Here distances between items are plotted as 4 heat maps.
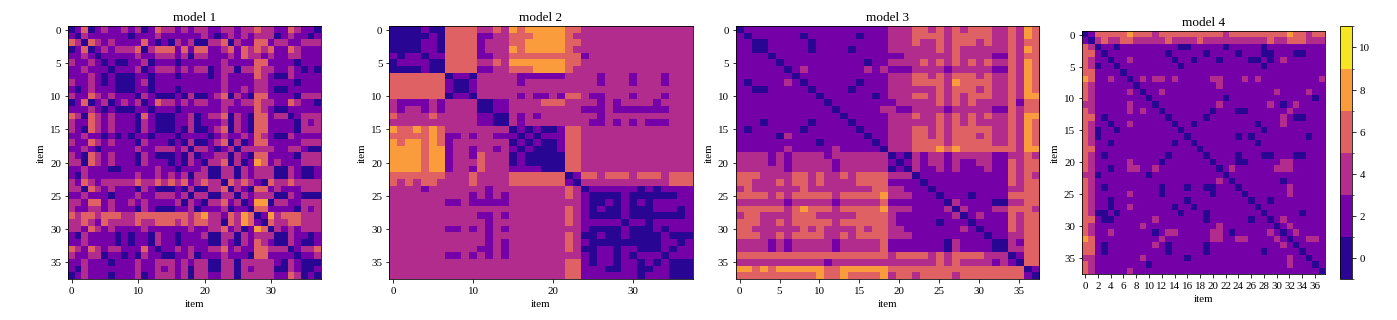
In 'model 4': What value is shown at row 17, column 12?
2
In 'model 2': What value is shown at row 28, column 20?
4
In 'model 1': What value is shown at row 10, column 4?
4
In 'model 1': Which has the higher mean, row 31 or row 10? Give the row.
10
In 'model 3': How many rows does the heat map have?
38
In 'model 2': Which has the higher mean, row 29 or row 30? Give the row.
29
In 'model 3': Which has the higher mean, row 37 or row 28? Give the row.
37
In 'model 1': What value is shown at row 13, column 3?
6
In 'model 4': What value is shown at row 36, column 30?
2
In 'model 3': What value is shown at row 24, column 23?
2
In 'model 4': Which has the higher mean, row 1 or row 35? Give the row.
1
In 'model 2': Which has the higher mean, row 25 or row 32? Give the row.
32
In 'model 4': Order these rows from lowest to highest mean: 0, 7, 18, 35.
35, 18, 7, 0
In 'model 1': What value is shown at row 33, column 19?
2
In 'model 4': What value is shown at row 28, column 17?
2
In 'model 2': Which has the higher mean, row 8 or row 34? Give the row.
8
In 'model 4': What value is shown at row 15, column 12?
2
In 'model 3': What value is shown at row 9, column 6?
2
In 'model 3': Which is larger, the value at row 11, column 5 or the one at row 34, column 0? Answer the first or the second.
the second
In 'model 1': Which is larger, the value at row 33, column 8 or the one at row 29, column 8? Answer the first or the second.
the second
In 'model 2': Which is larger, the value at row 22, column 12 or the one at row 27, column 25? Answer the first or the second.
the first
